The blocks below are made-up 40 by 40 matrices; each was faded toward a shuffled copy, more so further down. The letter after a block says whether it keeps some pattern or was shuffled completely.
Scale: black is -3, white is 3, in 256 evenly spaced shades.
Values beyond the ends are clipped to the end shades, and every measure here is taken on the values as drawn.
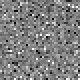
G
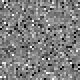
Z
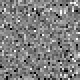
G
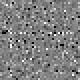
G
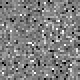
Z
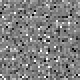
G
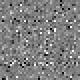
G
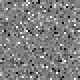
Z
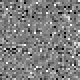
G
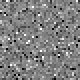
Z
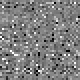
G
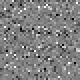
G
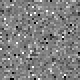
Z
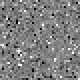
Z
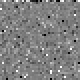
G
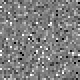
Z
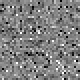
G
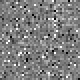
G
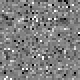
G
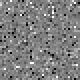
Z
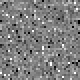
Z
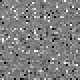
G
